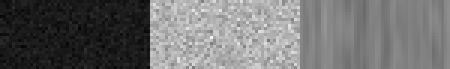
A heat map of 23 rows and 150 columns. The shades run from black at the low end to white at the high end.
It is made of 1 by 3 panels. Panel 1,1: very low, fine-grained, faint in contrast. Panel 1,2: high, fine-grained. Panel 1,3: middling, streaked downward, faint in contrast.
